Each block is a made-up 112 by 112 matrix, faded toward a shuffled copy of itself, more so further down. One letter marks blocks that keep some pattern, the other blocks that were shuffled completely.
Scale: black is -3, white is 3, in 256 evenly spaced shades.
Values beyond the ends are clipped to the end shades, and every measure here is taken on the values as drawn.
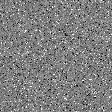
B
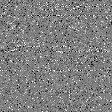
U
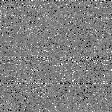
U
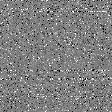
U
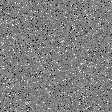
B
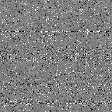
U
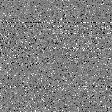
U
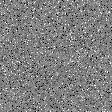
B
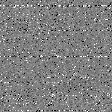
U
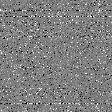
U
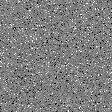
B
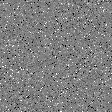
B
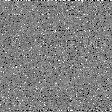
U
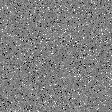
B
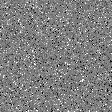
B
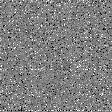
U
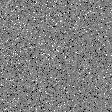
B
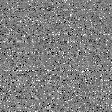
U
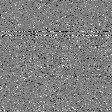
U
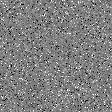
B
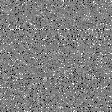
U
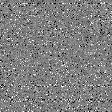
U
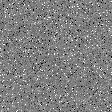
B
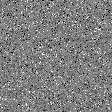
B
